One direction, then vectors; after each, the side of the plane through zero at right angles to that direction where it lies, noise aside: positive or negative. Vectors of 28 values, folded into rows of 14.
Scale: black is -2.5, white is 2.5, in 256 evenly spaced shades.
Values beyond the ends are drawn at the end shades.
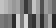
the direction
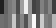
negative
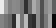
positive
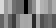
positive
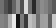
negative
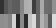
negative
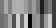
positive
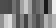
negative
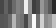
negative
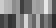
positive
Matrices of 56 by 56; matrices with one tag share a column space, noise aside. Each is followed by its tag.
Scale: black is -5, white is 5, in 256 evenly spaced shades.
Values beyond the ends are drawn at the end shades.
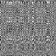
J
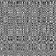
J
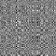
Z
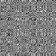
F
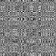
F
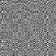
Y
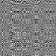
Y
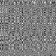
J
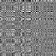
F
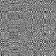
Y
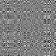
Y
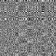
F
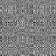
Z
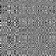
Z
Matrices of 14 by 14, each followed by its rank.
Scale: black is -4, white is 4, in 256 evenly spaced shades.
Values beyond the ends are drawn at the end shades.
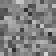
full rank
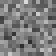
full rank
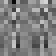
two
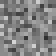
full rank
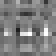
two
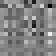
two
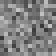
full rank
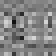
two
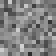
full rank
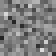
full rank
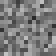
full rank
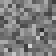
full rank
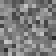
full rank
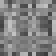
two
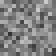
full rank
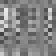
two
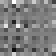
two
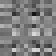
two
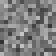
full rank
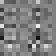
two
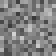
full rank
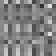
two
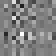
two
